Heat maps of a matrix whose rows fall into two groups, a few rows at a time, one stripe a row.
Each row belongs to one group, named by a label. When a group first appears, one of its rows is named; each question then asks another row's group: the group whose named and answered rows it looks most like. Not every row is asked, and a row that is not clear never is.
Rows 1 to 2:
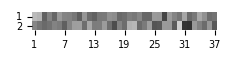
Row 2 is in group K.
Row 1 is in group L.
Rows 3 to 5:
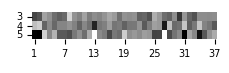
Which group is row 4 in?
L
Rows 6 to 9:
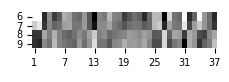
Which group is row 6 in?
L
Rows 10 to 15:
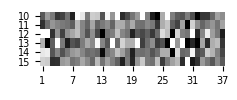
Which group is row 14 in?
L
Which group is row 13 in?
K
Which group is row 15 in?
K
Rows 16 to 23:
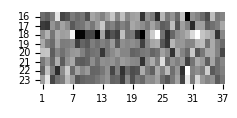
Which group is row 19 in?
K
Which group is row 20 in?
L
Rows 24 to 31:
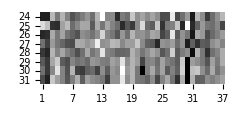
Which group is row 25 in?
K
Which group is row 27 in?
K
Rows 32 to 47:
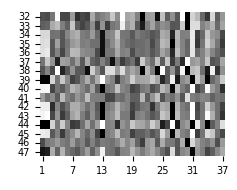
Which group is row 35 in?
L
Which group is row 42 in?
L
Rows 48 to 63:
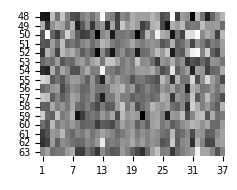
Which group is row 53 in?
K
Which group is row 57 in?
L
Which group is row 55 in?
L
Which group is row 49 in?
K
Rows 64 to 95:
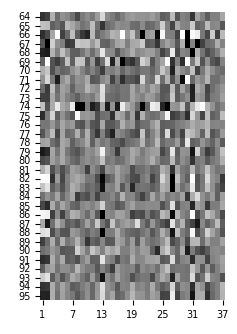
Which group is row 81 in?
L
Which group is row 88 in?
L
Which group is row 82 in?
L
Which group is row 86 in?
L
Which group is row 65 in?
L
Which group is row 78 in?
K
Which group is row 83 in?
L
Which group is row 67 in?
K
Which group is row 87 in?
K
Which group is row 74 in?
K
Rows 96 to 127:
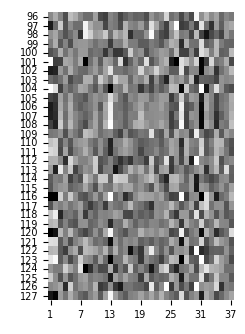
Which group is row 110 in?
L
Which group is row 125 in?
L
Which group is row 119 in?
L
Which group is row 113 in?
K
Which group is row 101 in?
K
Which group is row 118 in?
K
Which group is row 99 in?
L
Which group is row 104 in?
L
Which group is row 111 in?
L
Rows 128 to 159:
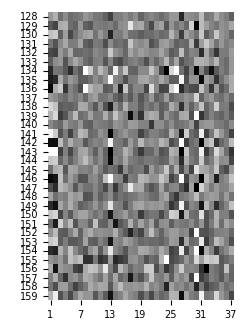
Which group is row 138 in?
L
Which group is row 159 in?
L
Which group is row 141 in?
L
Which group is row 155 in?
K
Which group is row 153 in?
L
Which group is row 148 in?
K
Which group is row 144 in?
L
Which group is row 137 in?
K
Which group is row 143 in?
L
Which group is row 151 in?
K
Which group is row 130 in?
L
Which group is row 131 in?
K
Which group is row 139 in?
K
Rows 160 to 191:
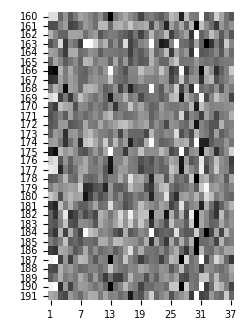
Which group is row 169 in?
L
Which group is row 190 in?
L
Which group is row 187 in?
L
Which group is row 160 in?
L
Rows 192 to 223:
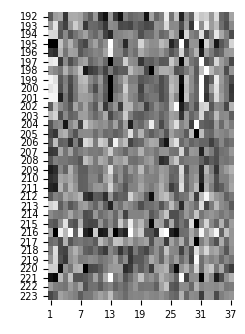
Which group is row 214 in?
K
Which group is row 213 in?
L
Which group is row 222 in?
K
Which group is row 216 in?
K
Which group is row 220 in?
K
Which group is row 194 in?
L
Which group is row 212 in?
K
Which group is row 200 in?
L
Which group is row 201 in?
L
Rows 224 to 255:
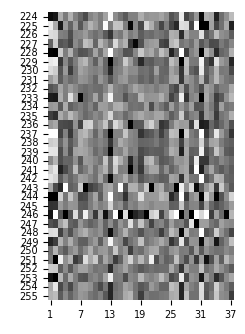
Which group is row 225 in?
K
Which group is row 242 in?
L
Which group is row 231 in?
L
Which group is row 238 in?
L
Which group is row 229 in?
L
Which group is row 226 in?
L
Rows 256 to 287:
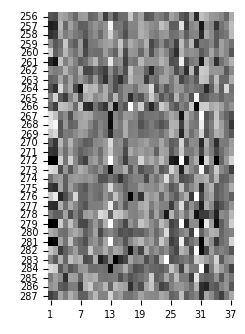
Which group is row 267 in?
L
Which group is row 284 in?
L
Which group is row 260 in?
K
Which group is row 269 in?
L
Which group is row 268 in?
L
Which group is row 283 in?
K
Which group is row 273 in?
L
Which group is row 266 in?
K
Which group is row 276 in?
K
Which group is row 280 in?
K
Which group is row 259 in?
K
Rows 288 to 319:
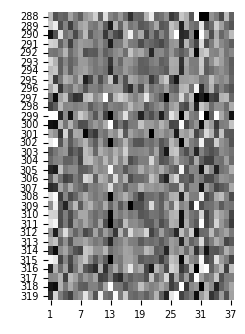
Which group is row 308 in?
L
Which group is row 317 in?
K
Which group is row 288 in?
K
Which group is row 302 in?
L
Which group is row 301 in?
K
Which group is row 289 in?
L
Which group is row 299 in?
L
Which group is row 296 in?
K
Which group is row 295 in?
K
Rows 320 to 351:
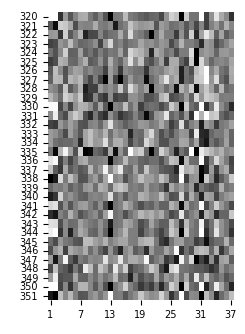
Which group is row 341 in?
L
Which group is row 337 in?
K
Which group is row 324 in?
K
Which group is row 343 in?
L
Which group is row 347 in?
K
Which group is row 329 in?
K
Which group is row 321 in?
K
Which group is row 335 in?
K
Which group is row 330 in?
L
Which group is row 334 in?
K
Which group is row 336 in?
L
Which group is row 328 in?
K
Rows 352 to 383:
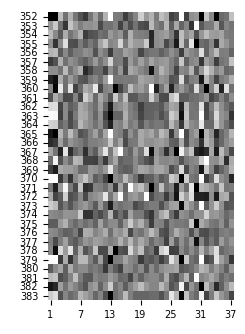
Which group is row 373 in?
L
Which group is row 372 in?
K
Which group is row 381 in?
K
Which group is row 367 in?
K
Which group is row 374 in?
K
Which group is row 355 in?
K
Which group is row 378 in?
K
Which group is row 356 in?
L
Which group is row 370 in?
L
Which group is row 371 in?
K
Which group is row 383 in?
L
